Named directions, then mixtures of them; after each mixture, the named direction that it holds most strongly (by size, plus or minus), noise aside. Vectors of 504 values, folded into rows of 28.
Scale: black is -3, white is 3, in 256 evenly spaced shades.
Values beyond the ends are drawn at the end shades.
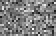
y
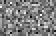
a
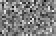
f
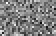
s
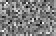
f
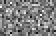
a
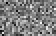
s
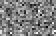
a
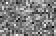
y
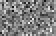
f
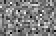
a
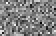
s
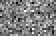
y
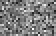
y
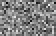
y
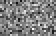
a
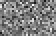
f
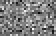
y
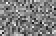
s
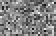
y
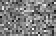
y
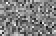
s
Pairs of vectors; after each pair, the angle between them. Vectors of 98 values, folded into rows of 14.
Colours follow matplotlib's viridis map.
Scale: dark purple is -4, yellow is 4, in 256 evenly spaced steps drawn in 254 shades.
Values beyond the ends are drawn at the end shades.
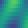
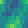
nearly opposite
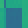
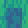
nearly parallel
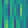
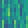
nearly opposite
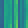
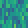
orthogonal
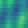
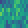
partly opposed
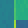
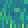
orthogonal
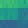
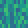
orthogonal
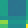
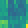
nearly parallel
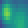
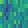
partly opposed
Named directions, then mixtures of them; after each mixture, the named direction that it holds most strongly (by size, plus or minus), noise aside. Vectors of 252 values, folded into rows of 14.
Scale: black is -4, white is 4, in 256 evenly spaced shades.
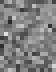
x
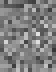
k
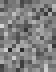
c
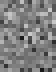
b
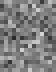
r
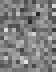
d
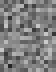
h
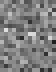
b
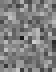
b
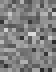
b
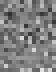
b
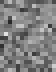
x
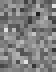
d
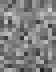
b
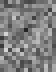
c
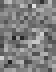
r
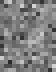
x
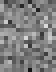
r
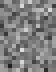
c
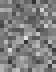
k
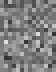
k
